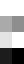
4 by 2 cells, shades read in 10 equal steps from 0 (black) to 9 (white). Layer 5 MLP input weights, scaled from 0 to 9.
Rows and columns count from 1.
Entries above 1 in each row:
2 2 2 0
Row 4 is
1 0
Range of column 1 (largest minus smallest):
8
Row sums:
18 11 17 1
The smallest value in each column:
1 0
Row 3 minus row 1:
-1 0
